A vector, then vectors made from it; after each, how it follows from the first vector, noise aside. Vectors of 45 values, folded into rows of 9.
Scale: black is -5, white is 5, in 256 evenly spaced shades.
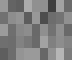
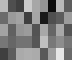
scaled up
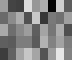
scaled up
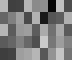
scaled up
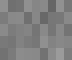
shrunk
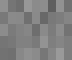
shrunk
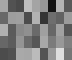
scaled up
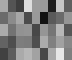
scaled up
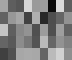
scaled up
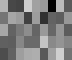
scaled up
